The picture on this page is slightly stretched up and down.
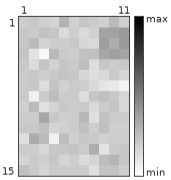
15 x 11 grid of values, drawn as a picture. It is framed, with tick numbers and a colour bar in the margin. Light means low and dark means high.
The top right is the ninth with the highest average. Neither half mirrors the other. An odd patch, higher than its surroundings, sits in the top right. Overall the values sit about 20% of the way up the scale.
